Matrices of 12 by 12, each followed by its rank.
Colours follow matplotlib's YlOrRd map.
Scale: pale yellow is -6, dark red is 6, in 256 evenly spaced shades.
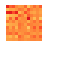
two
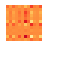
one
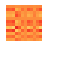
one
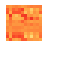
two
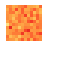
full rank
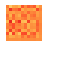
two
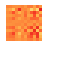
two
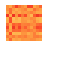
two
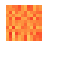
two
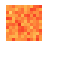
full rank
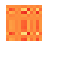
one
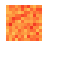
full rank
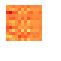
two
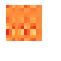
one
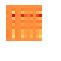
one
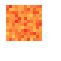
full rank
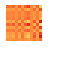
one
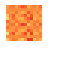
two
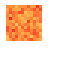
full rank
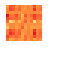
two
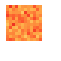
full rank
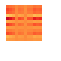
one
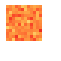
full rank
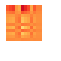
one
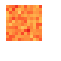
full rank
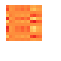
one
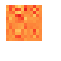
two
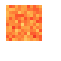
full rank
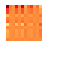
one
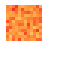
full rank
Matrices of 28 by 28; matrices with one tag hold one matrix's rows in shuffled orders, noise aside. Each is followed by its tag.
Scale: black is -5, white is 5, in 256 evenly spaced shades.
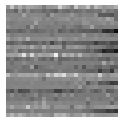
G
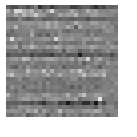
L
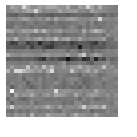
L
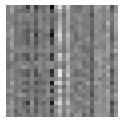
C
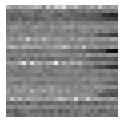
G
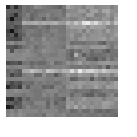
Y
